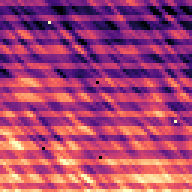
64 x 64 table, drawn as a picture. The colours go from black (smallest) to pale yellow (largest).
Lone odd cells: 5, 2 higher and 3 lower than their neighbours. Slope: up to the bottom. Stripes: horizontal, repeating 12 times.
